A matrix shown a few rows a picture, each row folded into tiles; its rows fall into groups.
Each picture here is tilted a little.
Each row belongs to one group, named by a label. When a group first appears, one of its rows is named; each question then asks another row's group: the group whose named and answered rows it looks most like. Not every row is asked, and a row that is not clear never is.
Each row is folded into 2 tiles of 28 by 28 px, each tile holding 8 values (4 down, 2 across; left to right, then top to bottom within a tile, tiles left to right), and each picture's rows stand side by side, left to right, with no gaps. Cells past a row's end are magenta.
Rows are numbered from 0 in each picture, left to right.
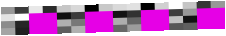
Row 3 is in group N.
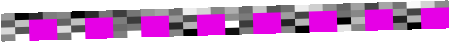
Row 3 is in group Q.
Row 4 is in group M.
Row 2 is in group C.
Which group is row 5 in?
Q
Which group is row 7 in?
Q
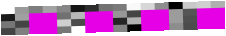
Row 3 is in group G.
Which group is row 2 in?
Q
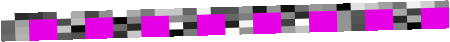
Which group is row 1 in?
N
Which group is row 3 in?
M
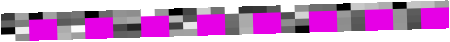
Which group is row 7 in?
G
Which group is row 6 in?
G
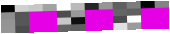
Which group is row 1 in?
N
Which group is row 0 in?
G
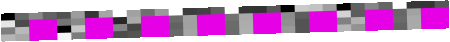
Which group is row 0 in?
C
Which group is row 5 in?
G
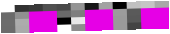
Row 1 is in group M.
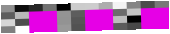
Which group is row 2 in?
N
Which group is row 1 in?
G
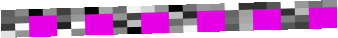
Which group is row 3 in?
C
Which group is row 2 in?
Q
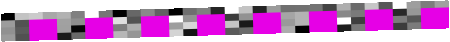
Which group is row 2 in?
C
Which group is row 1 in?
M
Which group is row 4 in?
N
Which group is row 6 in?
M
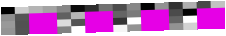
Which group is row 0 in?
G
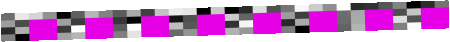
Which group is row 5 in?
Q
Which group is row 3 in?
N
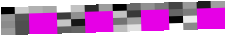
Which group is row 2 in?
C
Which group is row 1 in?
N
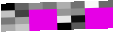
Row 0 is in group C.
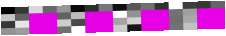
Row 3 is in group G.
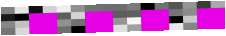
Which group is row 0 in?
N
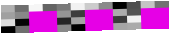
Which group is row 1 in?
Q
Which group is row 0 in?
M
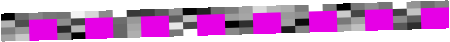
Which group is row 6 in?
C
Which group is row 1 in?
Q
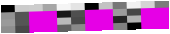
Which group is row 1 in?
N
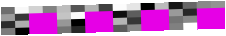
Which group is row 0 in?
Q
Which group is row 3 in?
C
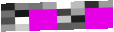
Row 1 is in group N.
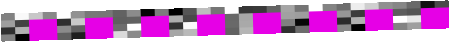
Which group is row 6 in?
Q
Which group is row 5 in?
M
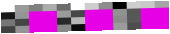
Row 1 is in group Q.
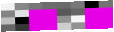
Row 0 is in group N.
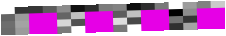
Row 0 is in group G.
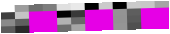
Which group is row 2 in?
G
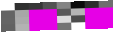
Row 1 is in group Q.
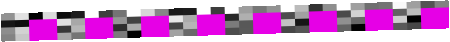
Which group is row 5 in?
N
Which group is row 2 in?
Q
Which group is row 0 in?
N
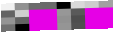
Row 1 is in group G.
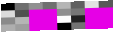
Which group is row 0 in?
C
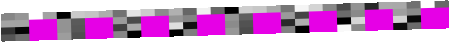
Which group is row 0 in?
M
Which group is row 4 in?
G
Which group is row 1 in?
G
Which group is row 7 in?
M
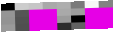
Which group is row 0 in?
G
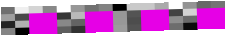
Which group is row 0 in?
Q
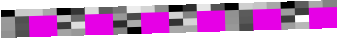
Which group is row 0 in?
G
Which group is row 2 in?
Q
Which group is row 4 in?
G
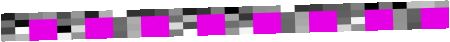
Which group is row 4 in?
C
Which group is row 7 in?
G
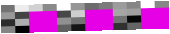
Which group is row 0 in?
Q
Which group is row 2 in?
M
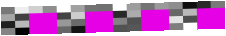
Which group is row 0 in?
Q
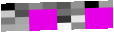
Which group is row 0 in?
C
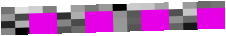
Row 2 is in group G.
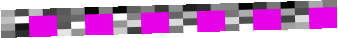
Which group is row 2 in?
C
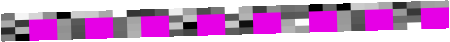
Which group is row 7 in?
C
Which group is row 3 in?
N
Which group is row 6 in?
G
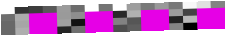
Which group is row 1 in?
M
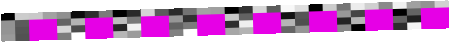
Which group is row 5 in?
N
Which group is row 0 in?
G
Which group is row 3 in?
C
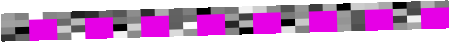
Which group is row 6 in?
G
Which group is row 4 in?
Q
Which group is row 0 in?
M
